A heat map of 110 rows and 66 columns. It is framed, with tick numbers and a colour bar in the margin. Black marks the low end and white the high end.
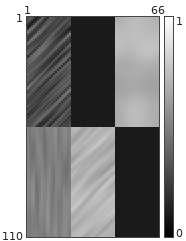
It is made of 2 by 3 panels. Panel 1,1: low, slanting up to the right. Panel 1,2: very low, flat. Panel 1,3: high, smooth, faint in contrast. Panel 2,1: middling, streaked downward, faint in contrast. Panel 2,2: high, slanting up to the right, faint in contrast. Panel 2,3: very low, flat.
